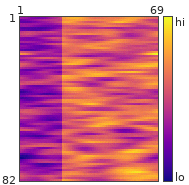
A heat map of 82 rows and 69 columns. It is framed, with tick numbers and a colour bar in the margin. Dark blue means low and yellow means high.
Streaks run across, left to right. The right part is higher, past a seam about 30% of the way across. Overall the values sit about 50% of the way up the scale.
